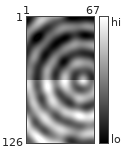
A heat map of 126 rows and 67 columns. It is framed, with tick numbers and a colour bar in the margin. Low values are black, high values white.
Rings spread out from the middle right. The bottom part is higher, past a seam about 50% of the way down. The halves do not mirror each other. There are no lone odd cells.
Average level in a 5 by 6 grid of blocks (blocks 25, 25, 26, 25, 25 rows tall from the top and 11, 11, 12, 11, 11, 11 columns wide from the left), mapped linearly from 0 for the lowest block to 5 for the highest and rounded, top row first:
1 1 1 0 0 0 / 1 0 0 1 2 2 / 3 4 3 5 2 2 / 4 4 4 3 5 4 / 5 5 5 3 3 5
